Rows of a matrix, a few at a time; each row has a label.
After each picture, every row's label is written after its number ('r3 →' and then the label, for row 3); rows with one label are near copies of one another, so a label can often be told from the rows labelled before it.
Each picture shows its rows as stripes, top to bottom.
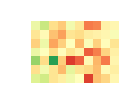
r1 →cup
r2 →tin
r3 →tin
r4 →cup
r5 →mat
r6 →tin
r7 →cup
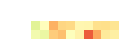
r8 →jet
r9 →cup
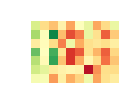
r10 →jet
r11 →mat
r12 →tin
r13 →mat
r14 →mat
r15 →cup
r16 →jet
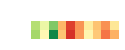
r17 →mat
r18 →mat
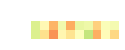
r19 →jet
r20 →jet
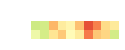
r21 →cup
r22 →cup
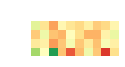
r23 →jet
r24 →tin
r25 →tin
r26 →mat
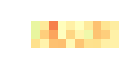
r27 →jet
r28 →jet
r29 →tin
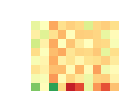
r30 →jet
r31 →tin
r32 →jet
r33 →tin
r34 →jet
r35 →tin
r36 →jet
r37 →mat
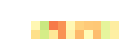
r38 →tin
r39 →tin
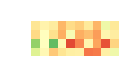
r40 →tin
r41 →tin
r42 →mat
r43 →cup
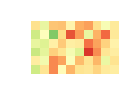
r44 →tin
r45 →mat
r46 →cup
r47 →cup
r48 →tin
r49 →jet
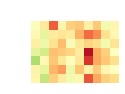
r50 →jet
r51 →cup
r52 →tin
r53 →cup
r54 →cup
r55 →tin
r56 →cup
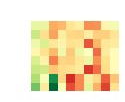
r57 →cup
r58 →jet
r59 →cup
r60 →jet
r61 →jet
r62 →cup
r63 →mat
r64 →mat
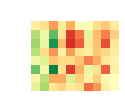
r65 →jet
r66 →mat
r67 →mat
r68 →jet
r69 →cup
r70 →mat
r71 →tin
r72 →cup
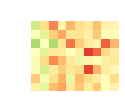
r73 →jet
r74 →tin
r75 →mat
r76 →cup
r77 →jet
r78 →cup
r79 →tin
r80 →tin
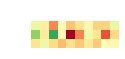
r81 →jet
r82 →mat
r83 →tin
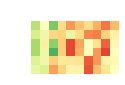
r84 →mat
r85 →cup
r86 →mat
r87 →mat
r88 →cup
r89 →cup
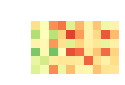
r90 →tin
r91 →mat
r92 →tin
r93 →mat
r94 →cup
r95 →jet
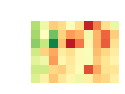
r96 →cup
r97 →mat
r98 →mat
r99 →jet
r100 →jet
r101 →cup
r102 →jet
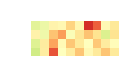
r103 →cup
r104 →tin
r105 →jet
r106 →jet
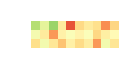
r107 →mat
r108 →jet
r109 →tin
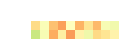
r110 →tin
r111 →jet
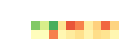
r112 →mat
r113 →jet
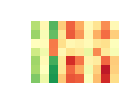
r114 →mat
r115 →mat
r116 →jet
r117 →jet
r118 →mat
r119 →mat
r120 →mat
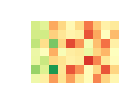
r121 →cup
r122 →cup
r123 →mat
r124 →jet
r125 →cup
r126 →mat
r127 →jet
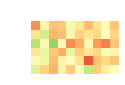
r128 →tin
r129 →tin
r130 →mat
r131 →tin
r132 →cup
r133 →jet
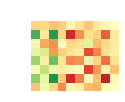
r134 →tin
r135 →mat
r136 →jet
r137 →cup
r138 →mat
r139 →cup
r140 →mat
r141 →tin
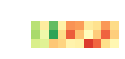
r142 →mat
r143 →mat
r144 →cup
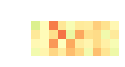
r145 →jet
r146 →tin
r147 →jet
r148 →jet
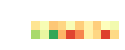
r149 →tin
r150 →mat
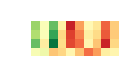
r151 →mat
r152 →mat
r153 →mat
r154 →cup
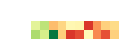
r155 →cup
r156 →mat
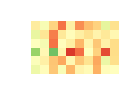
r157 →tin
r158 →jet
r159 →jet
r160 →mat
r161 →tin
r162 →jet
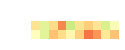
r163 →tin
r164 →cup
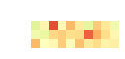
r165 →jet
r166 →cup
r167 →tin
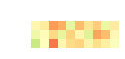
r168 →tin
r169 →jet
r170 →jet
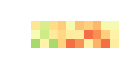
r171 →tin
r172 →cup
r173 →mat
